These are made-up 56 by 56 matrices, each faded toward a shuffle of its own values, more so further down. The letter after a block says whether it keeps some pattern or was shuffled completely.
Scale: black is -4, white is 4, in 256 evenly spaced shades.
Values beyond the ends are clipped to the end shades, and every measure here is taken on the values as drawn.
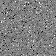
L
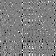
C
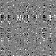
C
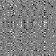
C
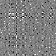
C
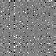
C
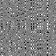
C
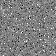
L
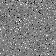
L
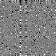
C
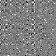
C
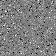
L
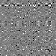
C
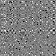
C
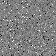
L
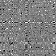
C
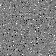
L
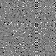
C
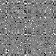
C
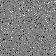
L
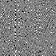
C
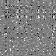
C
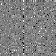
C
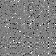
C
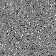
L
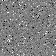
L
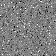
L
